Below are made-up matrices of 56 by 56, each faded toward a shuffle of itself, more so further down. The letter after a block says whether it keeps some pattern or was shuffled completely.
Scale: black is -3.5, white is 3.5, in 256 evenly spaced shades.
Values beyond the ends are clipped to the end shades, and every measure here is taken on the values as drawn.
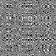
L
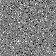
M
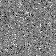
M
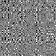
L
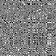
L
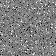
M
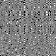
L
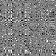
L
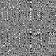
L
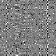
L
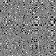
L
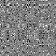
L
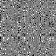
L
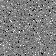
M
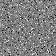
M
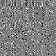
L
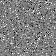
M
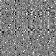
L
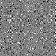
L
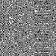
L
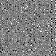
L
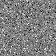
M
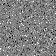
M
